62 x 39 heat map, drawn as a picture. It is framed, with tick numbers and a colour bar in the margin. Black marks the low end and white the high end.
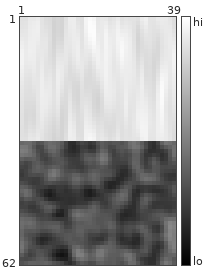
It is made of 2 by 1 panels. Panel 1,1: very high, streaked downward, faint in contrast. Panel 2,1: low, blotchy.
